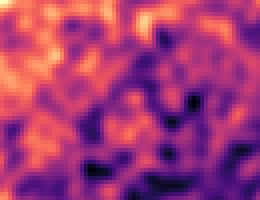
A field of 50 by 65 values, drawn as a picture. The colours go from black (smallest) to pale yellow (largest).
Grain: blotchy. Ninth with the highest average: top left. Histogram: bell-shaped. Slope: up to the top left.
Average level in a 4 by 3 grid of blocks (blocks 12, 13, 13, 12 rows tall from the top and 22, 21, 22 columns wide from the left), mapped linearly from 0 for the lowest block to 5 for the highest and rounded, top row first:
543 | 522 | 321 | 200
